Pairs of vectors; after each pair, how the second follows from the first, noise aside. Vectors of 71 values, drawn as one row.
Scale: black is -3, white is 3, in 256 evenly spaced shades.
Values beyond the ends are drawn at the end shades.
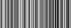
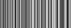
shuffled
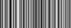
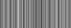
shrunk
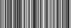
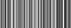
shuffled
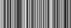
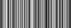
wrapped around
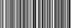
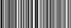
reversed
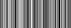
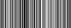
shuffled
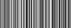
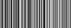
reversed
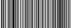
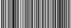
copied
